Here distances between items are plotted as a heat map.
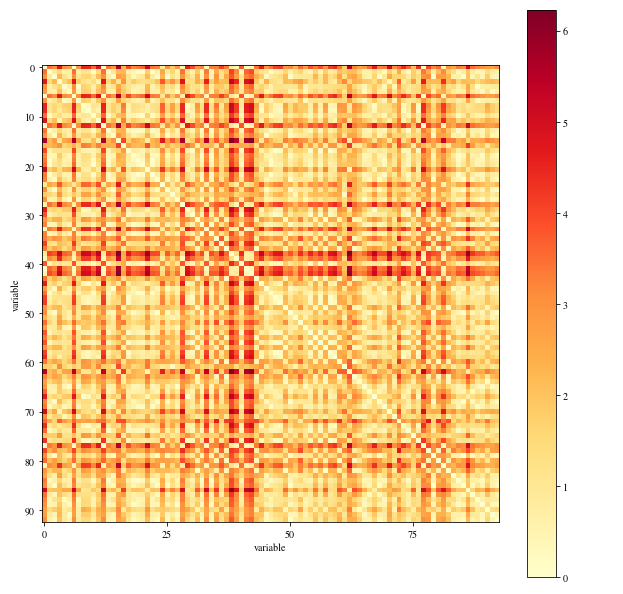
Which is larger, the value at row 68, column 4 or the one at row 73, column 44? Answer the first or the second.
the first
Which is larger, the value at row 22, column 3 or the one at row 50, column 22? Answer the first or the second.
the first
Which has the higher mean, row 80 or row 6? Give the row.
6
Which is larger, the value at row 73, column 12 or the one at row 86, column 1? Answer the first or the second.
the first
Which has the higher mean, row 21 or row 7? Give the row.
21
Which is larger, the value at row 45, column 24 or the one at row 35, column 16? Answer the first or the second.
the first
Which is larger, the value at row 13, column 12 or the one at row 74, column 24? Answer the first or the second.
the first
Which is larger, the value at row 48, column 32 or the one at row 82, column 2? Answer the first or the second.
the second
